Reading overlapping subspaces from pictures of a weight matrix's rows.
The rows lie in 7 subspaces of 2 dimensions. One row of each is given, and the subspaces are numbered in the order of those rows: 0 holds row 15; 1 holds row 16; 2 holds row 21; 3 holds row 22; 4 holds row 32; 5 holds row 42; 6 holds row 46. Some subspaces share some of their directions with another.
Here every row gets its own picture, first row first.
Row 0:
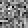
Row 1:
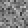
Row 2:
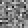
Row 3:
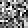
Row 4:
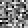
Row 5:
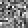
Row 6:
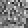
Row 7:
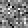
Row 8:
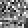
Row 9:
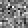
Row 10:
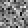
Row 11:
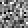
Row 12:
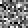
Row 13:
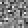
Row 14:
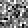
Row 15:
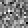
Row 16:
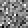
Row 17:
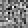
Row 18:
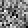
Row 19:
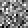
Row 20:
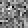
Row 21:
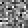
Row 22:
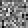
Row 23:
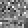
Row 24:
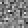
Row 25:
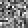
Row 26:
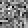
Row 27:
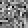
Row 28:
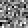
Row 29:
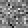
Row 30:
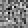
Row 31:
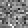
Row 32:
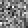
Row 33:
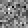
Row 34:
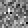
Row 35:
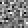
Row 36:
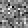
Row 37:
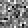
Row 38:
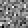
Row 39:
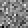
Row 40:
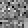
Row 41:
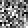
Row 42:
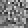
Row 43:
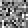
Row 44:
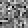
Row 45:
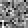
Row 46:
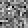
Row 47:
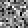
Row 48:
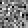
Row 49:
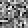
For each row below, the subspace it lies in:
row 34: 0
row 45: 3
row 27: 3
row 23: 5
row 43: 3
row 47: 6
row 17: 5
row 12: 6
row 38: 1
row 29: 2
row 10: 6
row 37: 4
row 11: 0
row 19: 1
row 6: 5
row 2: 2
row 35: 0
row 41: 4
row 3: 1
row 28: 1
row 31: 2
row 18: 4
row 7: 2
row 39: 1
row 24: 0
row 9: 2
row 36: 2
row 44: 4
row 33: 0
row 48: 3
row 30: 5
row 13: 0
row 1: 6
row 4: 2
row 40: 5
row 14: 4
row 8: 5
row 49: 4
